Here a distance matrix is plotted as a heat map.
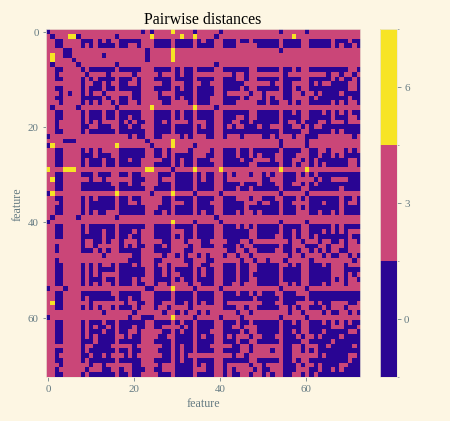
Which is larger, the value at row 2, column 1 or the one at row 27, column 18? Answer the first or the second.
the first
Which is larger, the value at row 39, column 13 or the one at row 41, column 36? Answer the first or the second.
the first
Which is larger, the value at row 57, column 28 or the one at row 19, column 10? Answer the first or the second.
the first
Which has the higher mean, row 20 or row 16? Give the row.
16
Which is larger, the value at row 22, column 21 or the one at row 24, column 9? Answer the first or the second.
the second
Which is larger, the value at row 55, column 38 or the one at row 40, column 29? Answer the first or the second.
the second
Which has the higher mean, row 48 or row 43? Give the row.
48
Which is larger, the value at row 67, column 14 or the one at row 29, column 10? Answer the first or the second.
the second
